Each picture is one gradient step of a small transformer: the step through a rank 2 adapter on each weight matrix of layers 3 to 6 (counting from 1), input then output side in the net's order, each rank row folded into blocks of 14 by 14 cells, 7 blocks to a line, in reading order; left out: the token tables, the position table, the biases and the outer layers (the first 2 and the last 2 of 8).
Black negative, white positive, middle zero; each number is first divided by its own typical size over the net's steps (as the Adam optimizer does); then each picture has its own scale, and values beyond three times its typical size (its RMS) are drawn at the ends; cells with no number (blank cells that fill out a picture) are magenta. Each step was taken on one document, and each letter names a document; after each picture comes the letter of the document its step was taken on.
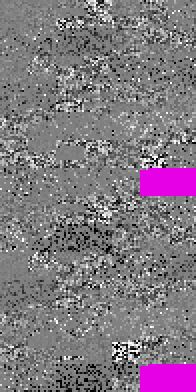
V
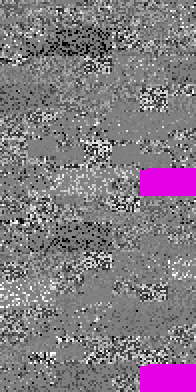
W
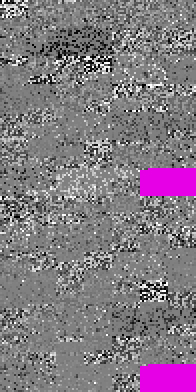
W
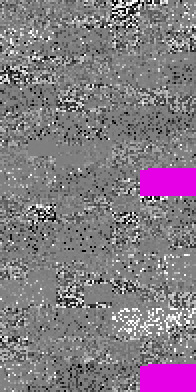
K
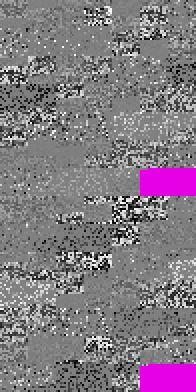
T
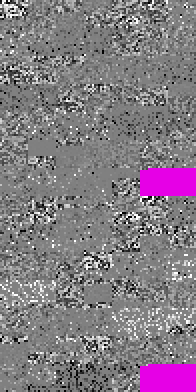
K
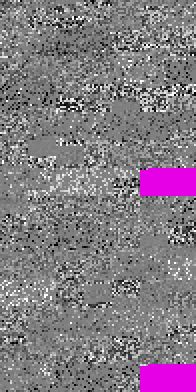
W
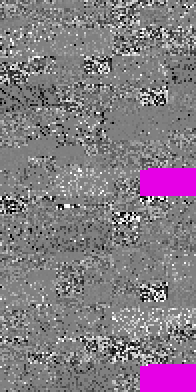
K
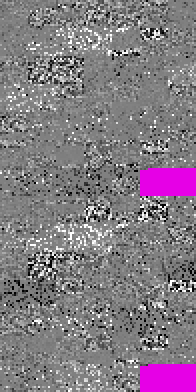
V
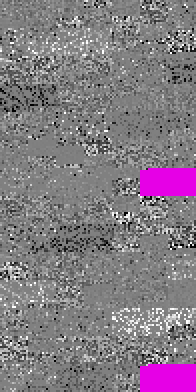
K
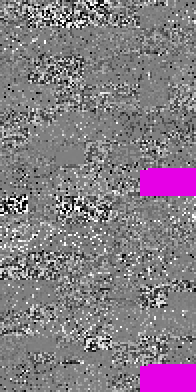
V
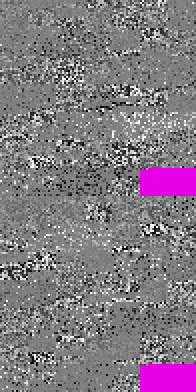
V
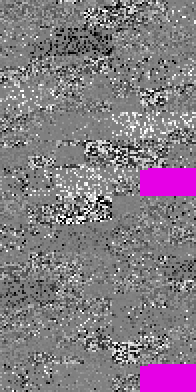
V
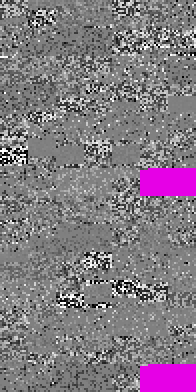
W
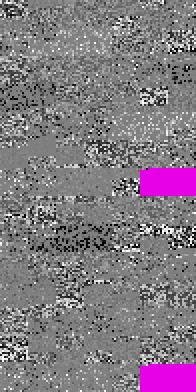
K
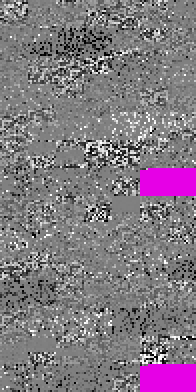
V
